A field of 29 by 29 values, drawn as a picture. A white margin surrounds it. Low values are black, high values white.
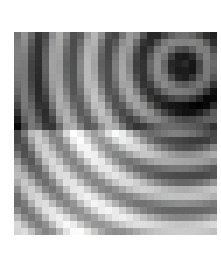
Concentric rings centre on the top right. A horizontal seam about 50% of the way down splits the table, and the bottom part is higher. The top right is the ninth with the lowest average. Overall the values sit about 50% of the way up the scale.
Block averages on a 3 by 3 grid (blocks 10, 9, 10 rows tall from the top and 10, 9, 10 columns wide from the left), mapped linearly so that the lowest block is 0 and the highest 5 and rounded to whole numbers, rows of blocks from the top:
1 2 0 | 3 4 1 | 5 5 3
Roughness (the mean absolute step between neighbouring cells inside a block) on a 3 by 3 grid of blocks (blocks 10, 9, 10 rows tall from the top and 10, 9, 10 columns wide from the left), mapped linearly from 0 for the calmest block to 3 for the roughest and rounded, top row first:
011 / 330 / 220
